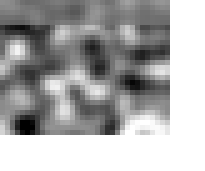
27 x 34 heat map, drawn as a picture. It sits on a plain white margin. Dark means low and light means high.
The ninth with the highest average is the bottom right. The halves do not mirror each other. A horizontal seam about 20% of the way down splits the table, and the top part is calmer. There are no lone odd cells. On average the colour sits 50% of the way up the scale. The field is mottled with small blotches.
